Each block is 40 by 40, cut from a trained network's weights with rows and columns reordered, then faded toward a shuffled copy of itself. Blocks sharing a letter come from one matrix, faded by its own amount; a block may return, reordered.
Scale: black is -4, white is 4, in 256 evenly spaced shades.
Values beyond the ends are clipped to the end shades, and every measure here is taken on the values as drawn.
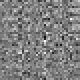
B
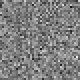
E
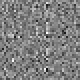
B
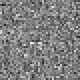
E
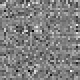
B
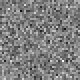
E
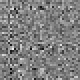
B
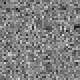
E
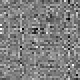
B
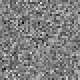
E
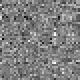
B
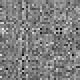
B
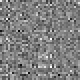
B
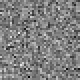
E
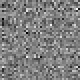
B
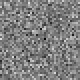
E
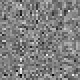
B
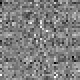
B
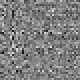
B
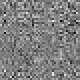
B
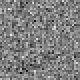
E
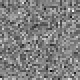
E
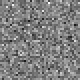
E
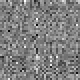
B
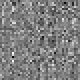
B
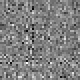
B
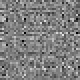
B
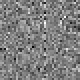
B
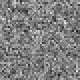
E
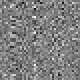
B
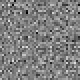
B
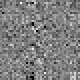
B
